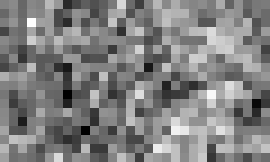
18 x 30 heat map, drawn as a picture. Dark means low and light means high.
Average level on the scale: 50%. Mirror symmetry: none. Histogram: bell-shaped. Ninth with the lowest average: middle left.
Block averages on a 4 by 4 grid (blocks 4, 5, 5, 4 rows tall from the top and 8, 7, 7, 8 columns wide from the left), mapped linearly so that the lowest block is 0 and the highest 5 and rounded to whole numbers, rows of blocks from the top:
2 2 4 3 / 1 2 2 4 / 0 1 2 3 / 2 0 5 4
